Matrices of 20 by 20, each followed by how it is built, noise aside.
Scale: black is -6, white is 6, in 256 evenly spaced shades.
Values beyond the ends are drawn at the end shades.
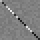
diagonal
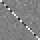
diagonal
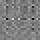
low rank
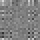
low rank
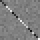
diagonal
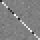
diagonal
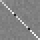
diagonal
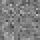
low rank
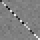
diagonal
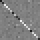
diagonal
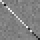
diagonal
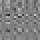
low rank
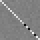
diagonal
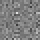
low rank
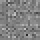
low rank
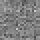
low rank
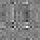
low rank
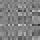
low rank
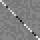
diagonal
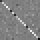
diagonal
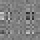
low rank
